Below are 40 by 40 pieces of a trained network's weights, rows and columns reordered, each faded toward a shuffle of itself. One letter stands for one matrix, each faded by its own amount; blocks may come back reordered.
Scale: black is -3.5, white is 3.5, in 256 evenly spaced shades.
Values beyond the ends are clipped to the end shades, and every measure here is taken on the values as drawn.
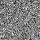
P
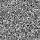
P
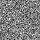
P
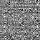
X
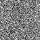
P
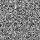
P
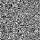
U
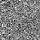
P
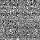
X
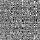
X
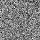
P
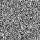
U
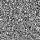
U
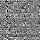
X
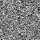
U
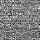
X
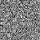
U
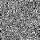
U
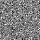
P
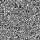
U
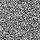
P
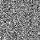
U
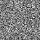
U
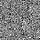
U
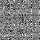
X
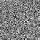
U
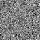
U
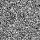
P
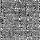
X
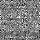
X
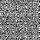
X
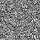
U
